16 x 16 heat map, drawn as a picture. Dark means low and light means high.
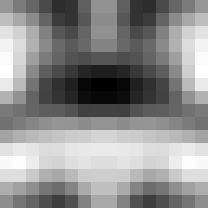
It is mirror symmetric from left to right. There are no lone odd cells. The ninth with the lowest average is the centre.
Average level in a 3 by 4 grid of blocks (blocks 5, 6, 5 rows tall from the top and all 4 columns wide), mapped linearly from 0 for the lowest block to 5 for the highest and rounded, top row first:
4004 / 3003 / 5555
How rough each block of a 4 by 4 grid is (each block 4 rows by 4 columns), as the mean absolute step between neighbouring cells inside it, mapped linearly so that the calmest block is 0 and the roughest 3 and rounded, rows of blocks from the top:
2002 / 3003 / 1221 / 2222
